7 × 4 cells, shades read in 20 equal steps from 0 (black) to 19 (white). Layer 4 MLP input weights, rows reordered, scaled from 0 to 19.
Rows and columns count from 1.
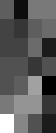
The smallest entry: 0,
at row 5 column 4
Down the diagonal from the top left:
7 4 8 6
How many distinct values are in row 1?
3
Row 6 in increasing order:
4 9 11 11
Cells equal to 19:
1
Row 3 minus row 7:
-14 -5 2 0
